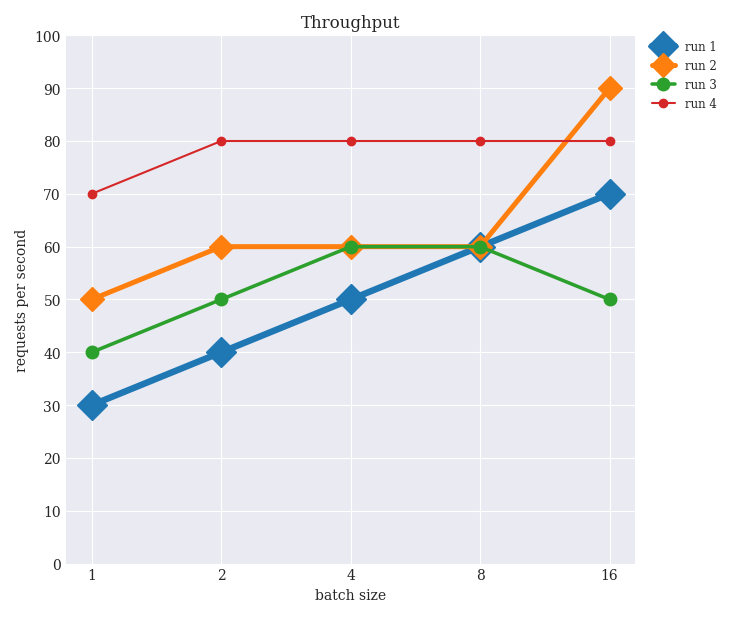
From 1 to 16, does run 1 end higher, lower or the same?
higher
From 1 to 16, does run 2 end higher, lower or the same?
higher
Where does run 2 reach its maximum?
16
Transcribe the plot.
Title: Throughput
x-axis: batch size, ticks 1 2 4 8 16
y-axis: requests per second, ticks 0 10 20 30 40 50 60 70 80 90 100
Legend: run 1, run 2, run 3, run 4
Values:
run 1: 30 40 50 60 70
run 2: 50 60 60 60 90
run 3: 40 50 60 60 50
run 4: 70 80 80 80 80
